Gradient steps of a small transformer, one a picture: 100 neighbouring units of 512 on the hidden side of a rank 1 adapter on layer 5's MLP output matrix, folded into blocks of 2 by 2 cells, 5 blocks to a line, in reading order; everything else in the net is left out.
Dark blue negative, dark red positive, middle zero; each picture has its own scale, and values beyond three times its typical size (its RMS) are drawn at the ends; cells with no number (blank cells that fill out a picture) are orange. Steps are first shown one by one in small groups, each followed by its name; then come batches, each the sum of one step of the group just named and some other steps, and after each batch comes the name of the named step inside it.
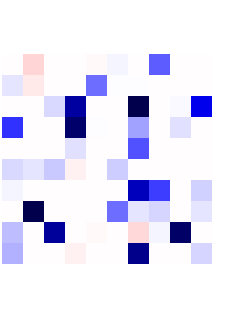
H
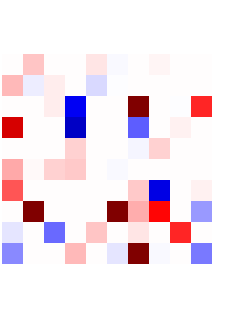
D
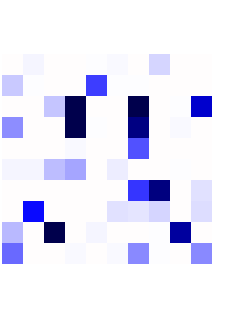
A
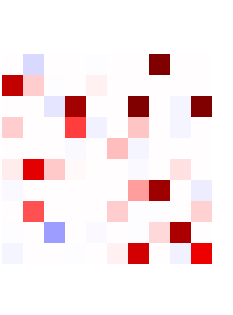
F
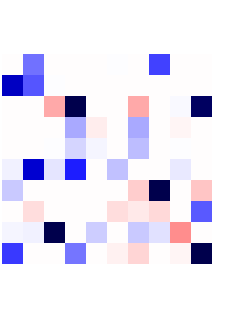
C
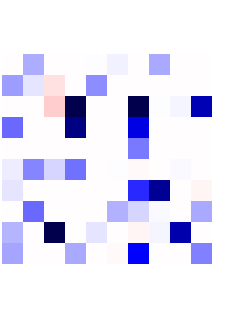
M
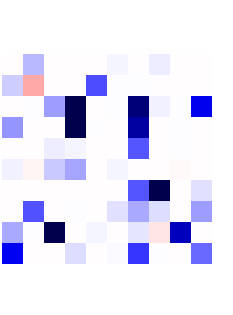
A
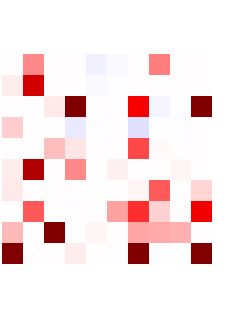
D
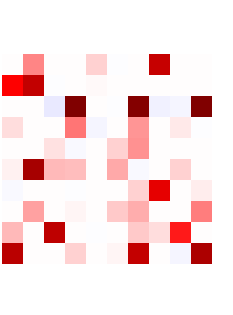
F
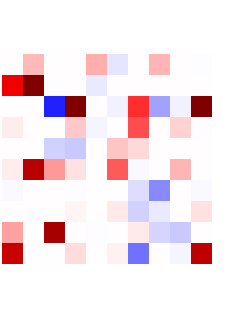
F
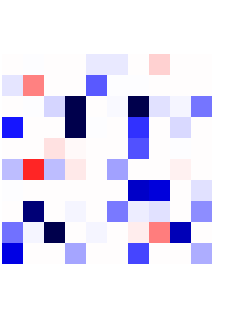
H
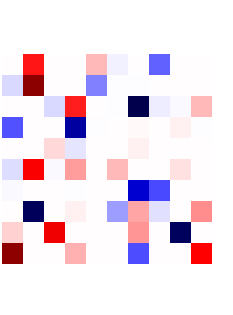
H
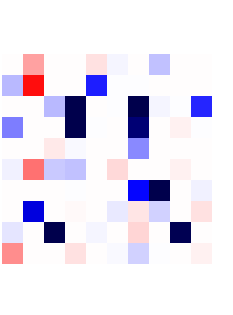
A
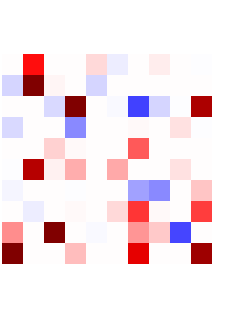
M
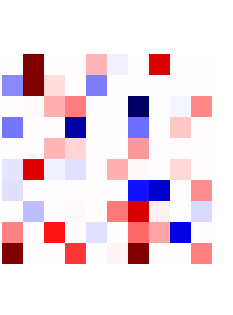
M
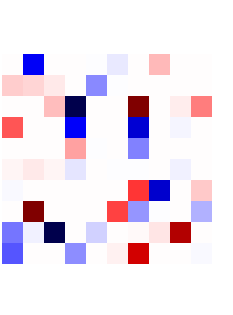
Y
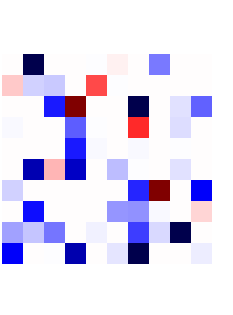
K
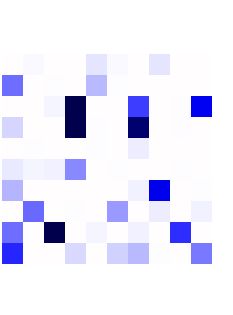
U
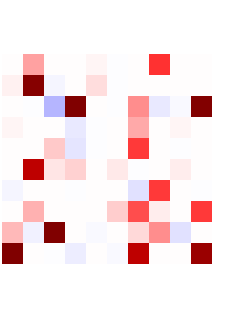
K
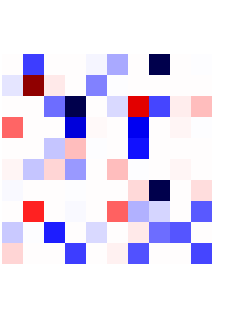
Y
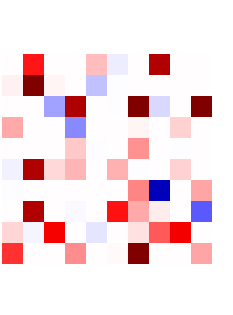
Y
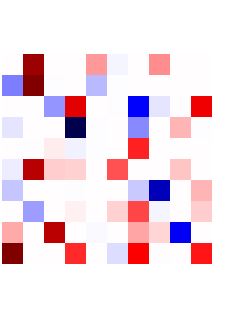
U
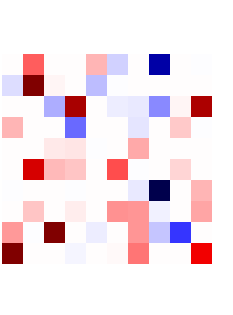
Y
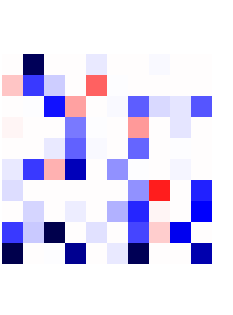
K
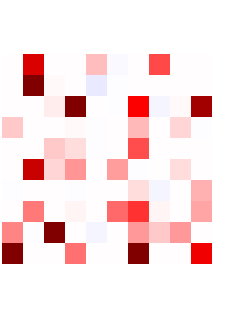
Y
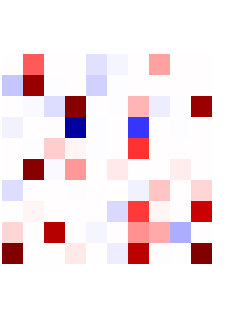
U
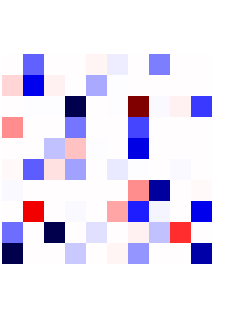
Y
